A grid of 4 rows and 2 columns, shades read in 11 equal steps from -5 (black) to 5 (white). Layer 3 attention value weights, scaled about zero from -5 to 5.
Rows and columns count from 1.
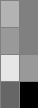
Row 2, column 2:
0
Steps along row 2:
down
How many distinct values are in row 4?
2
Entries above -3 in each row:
2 2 2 1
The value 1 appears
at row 2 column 1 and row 3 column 2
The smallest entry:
-5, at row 4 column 2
